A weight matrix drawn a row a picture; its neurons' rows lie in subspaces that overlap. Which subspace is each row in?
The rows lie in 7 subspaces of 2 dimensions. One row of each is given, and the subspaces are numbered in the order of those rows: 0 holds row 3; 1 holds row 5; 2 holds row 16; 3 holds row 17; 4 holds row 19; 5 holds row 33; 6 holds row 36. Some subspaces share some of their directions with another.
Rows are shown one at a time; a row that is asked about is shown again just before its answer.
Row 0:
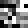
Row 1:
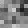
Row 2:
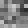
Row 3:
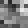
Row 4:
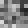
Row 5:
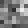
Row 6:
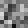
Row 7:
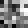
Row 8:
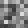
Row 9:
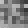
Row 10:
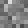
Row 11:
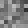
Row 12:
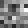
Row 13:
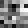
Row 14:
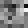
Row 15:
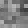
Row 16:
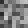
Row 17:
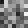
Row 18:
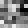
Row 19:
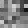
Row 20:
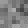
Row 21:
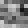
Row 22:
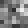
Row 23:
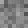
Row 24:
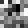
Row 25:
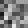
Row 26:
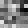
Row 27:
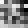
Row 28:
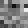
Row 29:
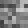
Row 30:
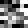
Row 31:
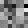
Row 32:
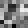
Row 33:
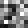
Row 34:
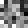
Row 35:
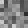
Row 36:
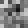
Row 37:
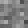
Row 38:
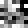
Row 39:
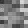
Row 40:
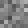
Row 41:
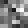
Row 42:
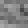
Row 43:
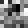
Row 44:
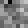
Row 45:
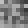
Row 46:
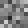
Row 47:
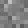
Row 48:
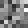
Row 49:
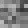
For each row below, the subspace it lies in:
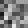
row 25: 2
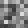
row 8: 5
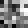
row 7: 3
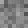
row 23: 3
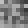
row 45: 2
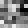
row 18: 1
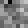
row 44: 0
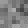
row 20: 1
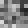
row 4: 3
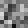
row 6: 2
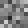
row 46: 4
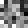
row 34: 3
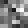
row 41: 1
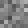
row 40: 4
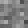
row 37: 5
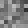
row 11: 4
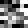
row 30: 5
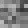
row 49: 6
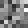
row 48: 4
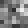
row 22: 1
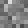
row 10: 0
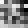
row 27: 2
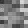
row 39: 5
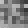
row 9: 2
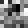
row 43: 6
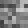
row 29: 6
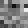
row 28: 1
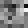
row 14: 3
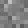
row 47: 0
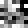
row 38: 5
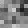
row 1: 1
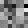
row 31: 3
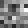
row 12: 0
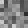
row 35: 3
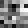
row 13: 0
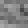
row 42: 4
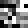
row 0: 6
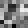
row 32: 2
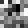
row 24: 6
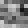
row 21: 4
